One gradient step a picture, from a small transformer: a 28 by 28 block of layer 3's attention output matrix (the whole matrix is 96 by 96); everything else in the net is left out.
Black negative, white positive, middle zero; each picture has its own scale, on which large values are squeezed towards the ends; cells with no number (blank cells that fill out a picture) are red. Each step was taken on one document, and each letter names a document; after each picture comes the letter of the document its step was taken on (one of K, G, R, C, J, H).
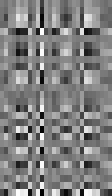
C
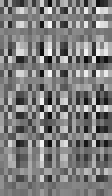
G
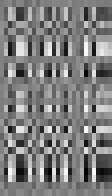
G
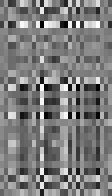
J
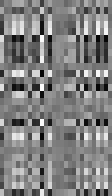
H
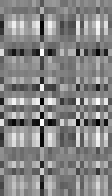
H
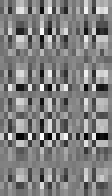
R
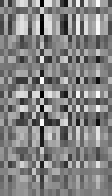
J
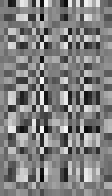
J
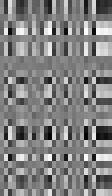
G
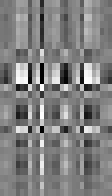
C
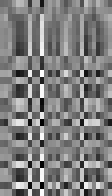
C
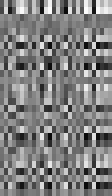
R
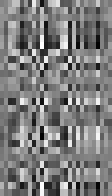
J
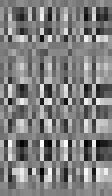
R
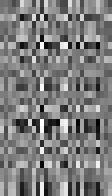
J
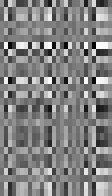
G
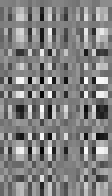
R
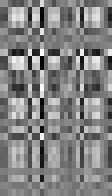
C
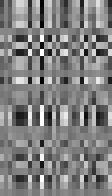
C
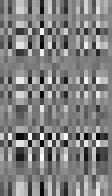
R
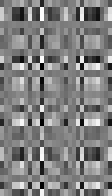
C
